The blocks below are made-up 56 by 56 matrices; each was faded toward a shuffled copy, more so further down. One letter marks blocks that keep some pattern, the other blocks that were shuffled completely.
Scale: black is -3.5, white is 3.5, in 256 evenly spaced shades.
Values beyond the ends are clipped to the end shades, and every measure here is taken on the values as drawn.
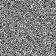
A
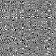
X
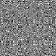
X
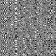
X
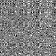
X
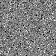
A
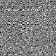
X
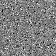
A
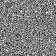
A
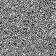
A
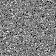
A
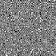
X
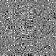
X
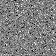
A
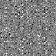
X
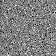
A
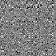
X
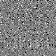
X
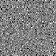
X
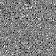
X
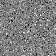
A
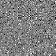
X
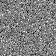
A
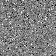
A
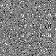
X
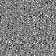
X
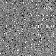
X
